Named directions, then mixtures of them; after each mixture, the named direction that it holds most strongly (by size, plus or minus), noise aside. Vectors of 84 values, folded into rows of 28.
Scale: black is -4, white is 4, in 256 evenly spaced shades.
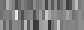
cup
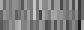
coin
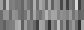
coin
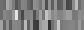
cup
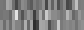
cup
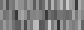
cup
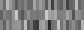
cup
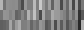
coin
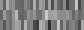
cup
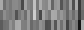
coin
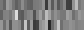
cup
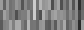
coin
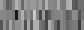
cup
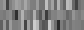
cup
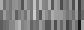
coin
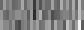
coin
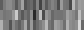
coin
